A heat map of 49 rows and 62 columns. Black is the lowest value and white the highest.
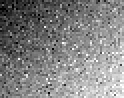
The histogram is bell-shaped. Values rise toward the bottom right. The ninth with the lowest average is the top left. No regular stripes run through it. Fine speckle covers the field. No row or column stands out. The bottom right is the ninth with the highest average.
